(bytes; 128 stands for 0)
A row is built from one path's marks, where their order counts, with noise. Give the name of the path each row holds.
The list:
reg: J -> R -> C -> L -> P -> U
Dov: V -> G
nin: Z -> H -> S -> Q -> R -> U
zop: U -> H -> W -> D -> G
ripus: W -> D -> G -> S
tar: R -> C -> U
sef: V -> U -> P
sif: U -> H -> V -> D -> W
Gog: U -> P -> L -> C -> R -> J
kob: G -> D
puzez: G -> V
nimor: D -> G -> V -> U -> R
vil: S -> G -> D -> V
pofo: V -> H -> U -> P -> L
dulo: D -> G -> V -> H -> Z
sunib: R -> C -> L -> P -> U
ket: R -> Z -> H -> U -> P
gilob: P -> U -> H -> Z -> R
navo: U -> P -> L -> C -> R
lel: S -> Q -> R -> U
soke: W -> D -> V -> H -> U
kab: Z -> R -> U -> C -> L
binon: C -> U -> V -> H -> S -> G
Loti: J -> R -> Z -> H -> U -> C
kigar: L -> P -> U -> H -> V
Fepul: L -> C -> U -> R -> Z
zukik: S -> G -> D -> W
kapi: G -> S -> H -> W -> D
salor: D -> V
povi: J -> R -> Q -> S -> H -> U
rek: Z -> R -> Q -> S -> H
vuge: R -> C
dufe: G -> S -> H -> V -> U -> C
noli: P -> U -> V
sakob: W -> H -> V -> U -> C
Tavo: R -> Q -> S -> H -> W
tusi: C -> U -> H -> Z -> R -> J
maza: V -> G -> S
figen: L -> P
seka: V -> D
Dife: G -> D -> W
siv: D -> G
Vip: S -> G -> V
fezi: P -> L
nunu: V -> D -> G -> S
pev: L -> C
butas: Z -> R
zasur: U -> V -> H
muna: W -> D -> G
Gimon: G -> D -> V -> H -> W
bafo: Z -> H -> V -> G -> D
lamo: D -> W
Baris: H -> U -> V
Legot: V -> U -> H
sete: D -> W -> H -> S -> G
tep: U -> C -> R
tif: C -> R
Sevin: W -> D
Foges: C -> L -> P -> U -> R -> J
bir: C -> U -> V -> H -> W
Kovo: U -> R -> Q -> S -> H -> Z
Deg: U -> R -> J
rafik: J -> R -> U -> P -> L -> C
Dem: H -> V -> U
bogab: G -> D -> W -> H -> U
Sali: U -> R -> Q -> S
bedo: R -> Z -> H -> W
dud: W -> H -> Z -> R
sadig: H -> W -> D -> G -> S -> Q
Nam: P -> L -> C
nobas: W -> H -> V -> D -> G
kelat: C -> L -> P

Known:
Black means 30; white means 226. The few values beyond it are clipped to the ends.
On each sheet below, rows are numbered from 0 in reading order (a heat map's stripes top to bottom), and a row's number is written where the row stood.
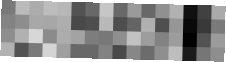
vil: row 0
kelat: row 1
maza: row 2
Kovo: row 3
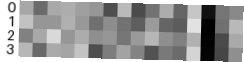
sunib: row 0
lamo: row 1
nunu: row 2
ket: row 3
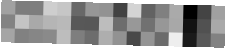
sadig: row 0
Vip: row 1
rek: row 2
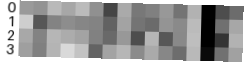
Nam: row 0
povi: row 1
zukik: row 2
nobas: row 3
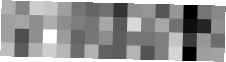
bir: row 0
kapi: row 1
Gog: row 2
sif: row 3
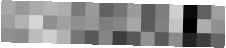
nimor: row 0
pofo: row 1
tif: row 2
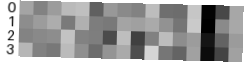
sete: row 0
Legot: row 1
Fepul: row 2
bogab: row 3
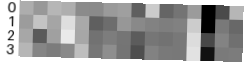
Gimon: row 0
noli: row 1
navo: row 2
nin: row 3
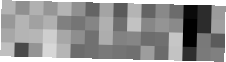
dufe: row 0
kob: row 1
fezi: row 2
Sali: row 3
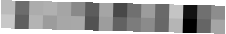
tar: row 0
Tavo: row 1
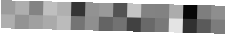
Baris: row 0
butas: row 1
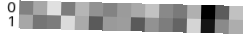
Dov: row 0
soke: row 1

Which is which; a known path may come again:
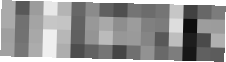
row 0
tep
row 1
zasur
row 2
muna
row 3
tusi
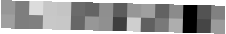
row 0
binon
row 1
sadig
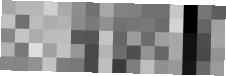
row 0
fezi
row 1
bedo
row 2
Vip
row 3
vuge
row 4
Fepul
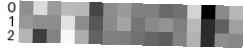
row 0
salor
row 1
Sevin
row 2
Deg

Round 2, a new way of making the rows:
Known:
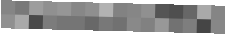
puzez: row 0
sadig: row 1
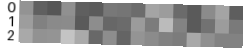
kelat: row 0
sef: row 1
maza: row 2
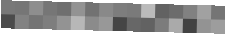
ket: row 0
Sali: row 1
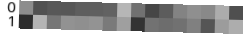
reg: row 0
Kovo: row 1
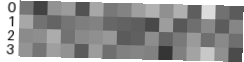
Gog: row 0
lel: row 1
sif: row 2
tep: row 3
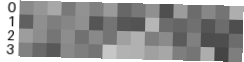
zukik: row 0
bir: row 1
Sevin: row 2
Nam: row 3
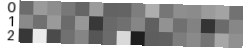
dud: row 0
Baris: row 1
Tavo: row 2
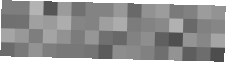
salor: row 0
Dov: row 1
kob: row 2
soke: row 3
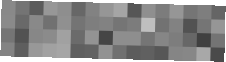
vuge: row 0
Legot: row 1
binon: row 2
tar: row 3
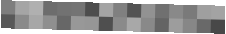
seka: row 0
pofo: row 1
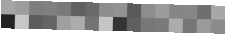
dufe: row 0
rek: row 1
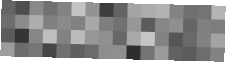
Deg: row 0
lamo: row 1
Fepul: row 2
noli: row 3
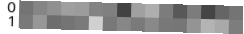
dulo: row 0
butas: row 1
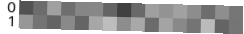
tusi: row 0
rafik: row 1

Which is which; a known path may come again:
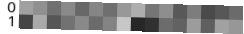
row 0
Sevin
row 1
povi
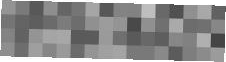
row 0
figen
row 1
Loti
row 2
tar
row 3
Vip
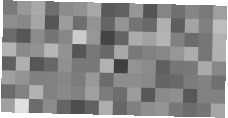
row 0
Dife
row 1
vil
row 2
Deg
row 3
nunu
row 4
bedo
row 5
bafo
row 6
lamo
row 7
kapi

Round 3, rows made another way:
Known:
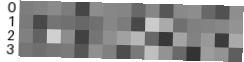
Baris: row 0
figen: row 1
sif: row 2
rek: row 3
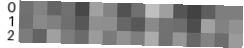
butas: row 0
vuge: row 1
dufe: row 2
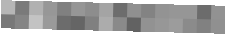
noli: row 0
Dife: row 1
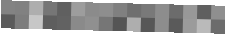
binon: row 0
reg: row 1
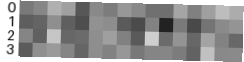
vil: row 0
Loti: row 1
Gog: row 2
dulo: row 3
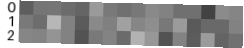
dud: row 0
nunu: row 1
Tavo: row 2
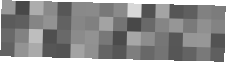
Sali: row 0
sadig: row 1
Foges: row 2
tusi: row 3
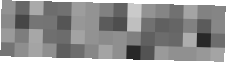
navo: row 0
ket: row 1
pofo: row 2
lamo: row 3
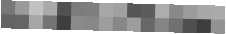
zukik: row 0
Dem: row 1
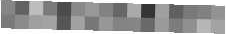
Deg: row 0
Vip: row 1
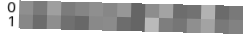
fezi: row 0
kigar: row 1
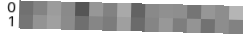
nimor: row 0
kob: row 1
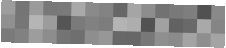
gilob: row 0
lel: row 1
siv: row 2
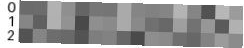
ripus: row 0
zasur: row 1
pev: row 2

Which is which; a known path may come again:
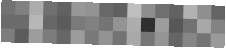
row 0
sunib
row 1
povi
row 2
dufe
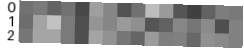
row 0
butas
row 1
bir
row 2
tar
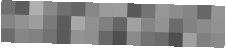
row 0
nobas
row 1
tep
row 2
vuge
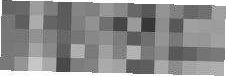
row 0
sakob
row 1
rafik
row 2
salor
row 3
maza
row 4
zukik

